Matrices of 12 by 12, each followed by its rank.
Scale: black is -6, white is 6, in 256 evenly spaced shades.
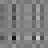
one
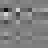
one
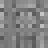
two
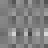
one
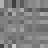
two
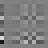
one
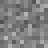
full rank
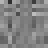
two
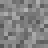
full rank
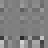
one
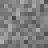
full rank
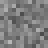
full rank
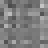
two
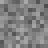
full rank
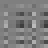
one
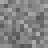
full rank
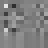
two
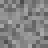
full rank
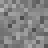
full rank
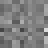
two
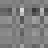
one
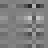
one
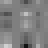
one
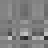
one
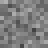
full rank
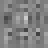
two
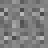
two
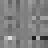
two
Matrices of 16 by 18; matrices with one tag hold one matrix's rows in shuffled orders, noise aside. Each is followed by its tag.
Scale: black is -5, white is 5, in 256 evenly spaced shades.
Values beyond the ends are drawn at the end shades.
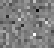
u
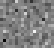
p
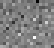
u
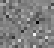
u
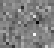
u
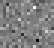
u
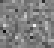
p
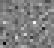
p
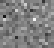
p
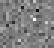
u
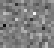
p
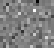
u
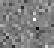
u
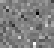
u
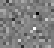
u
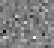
p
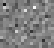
p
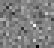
u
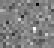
u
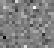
p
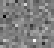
p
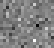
u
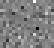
u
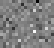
u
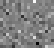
u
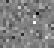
u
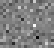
u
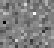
p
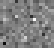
p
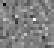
p
